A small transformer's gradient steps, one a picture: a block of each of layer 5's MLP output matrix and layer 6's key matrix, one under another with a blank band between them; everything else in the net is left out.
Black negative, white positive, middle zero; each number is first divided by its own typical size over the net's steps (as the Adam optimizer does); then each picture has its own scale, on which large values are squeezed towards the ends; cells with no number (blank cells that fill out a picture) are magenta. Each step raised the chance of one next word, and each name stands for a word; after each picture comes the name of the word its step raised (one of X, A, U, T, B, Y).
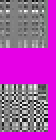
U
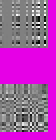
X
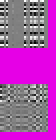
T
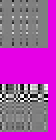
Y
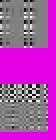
Y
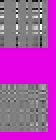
Y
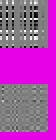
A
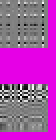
X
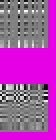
U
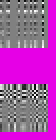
U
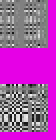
T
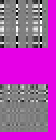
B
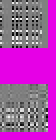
A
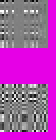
U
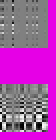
Y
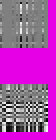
B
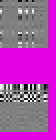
U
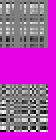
B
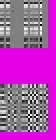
B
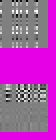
U
